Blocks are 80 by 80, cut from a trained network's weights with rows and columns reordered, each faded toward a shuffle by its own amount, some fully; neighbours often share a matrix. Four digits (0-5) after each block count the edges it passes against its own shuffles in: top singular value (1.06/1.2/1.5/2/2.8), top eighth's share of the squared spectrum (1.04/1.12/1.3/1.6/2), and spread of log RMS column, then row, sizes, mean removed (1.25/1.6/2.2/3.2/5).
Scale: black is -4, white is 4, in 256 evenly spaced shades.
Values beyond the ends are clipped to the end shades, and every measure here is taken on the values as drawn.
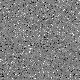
1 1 0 0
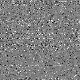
3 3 0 3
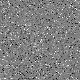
1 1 0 0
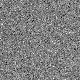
0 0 0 0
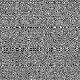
4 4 1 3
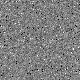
1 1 0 0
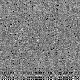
4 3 0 2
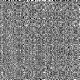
4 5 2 2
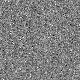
0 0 0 0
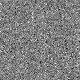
0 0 0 0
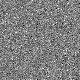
1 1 0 0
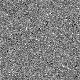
0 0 0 0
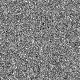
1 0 0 0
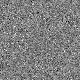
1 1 0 0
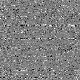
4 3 0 3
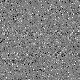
2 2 0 1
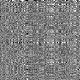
4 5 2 3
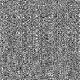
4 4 1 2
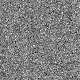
1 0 0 0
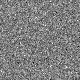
1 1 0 0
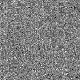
3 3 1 1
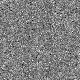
1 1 0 0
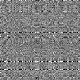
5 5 1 3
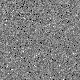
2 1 0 0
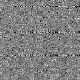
4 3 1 2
